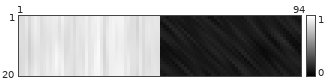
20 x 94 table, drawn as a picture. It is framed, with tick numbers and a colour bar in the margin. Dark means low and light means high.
It is made of 1 by 2 panels. Panel 1,1: very high, streaked downward, faint in contrast. Panel 1,2: very low, slanting down to the right, faint in contrast.
